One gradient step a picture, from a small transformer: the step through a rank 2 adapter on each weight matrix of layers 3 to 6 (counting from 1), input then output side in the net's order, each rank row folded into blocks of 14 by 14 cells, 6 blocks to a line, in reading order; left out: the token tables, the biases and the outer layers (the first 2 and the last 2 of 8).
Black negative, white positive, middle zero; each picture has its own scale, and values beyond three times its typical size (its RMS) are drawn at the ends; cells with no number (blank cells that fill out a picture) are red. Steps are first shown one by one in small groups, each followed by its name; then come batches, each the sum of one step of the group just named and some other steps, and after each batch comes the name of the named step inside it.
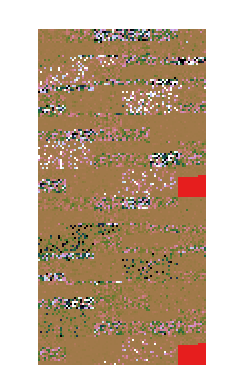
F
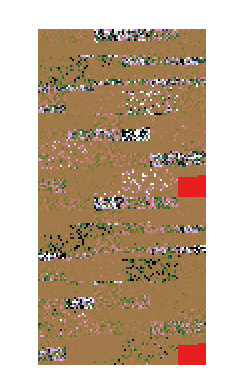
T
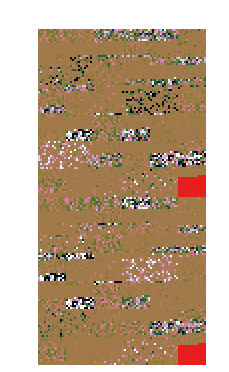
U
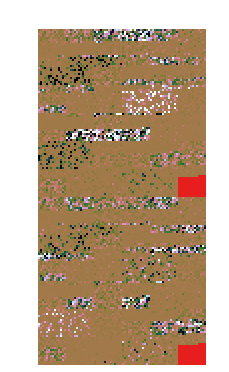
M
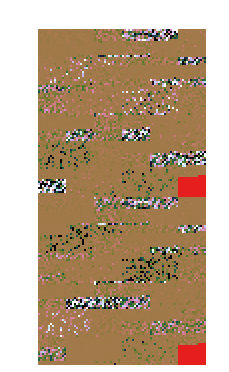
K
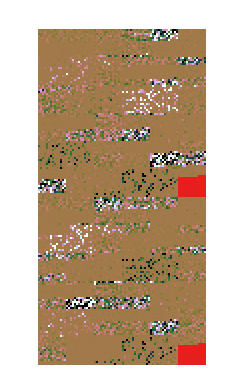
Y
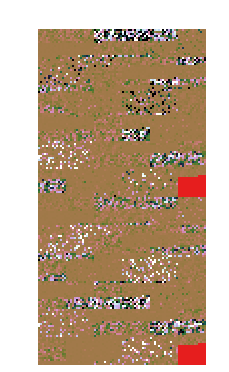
Y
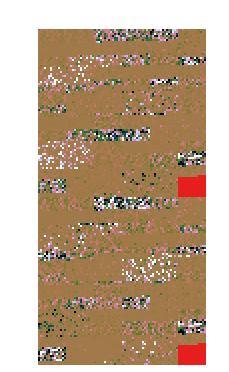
T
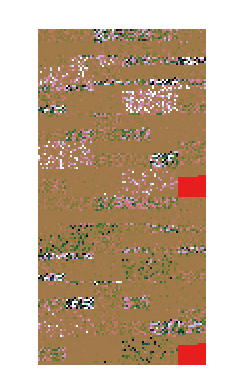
F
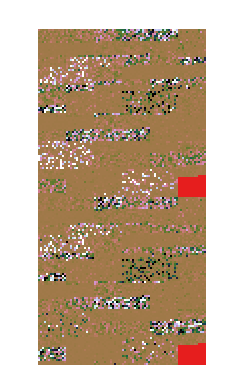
K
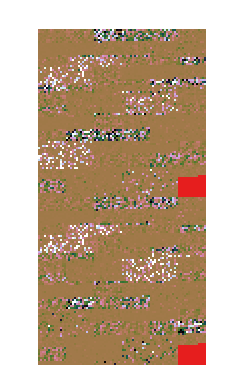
Y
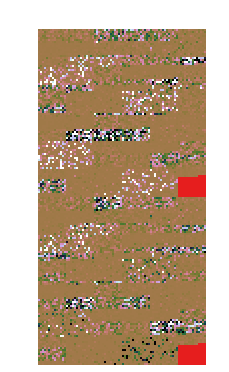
T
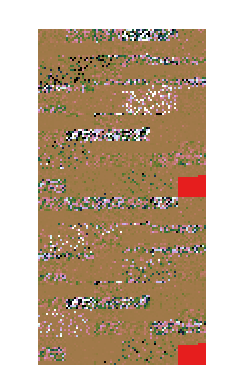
M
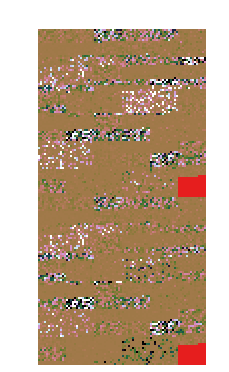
Y
